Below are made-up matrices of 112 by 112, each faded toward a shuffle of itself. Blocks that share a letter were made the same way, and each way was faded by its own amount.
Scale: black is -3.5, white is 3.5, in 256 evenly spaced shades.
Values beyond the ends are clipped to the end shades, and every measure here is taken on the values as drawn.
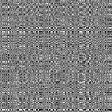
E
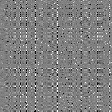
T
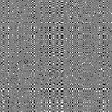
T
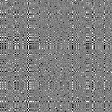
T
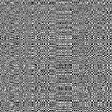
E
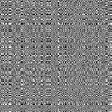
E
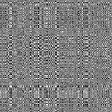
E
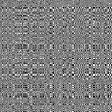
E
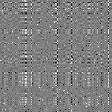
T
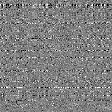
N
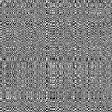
E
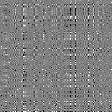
T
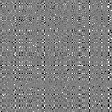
T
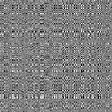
E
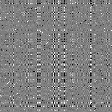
T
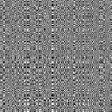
E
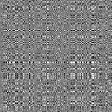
E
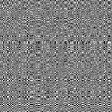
E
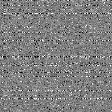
N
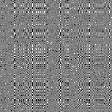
T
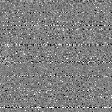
N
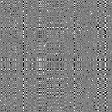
T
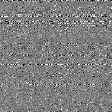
N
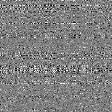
N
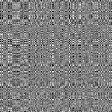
E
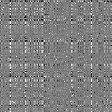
T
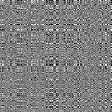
E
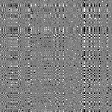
T
